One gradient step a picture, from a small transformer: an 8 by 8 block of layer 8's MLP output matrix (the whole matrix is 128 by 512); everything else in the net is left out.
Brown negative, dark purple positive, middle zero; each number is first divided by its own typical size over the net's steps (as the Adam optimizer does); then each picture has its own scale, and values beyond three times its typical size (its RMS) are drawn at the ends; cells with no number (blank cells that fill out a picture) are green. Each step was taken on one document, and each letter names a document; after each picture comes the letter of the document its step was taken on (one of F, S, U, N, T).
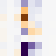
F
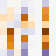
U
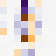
F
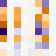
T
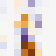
F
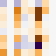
T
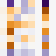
U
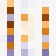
U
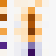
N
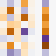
U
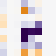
F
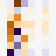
U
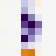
F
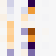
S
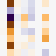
U
